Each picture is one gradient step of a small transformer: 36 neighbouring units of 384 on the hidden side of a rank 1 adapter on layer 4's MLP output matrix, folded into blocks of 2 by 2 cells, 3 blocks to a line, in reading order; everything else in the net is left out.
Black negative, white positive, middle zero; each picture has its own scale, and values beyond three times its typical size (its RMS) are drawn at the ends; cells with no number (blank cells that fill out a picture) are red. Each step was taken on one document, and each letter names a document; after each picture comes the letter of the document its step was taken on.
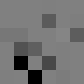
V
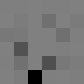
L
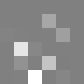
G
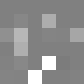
L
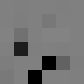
L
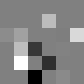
V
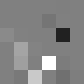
G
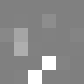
L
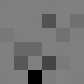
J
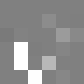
V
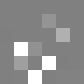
G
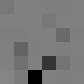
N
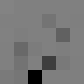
N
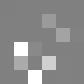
G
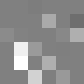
V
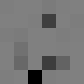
J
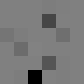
J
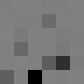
N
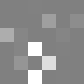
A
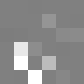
V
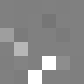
L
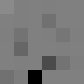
N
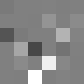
A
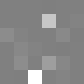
A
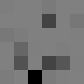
J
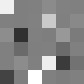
N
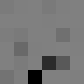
N
